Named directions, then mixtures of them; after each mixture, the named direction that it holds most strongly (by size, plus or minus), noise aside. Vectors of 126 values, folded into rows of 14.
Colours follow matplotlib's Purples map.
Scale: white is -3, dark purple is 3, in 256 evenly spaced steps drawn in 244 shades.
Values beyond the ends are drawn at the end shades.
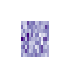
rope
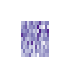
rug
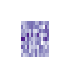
rope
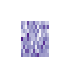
rug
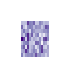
rope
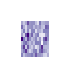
rope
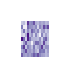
rope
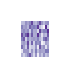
rug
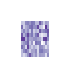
rope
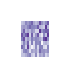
rug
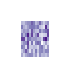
rope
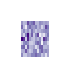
rope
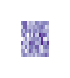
rope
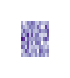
rope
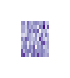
rug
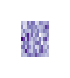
rope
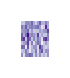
rope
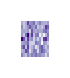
rope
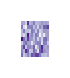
rope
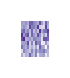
rug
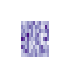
rope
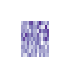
rug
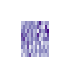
rug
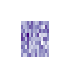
rope
